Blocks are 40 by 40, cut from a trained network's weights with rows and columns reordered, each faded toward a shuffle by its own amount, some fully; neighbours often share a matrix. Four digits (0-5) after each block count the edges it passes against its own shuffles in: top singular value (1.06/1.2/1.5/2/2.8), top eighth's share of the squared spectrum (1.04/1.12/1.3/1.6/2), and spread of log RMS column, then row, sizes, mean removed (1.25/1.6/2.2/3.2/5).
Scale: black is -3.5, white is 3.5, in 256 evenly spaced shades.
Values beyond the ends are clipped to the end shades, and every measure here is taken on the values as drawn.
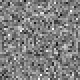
0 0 0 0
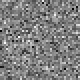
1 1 0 0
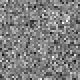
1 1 1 0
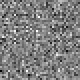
1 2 0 1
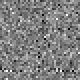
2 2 0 1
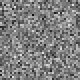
0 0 0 0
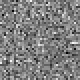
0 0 0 1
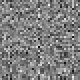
3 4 2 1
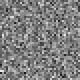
1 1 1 0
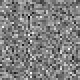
3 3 1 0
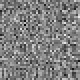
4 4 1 1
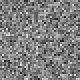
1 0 1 0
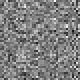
3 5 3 1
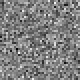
0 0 0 0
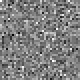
2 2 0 0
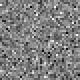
0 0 0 0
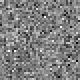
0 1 0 0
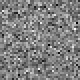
1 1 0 0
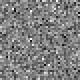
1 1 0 0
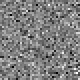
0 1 0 0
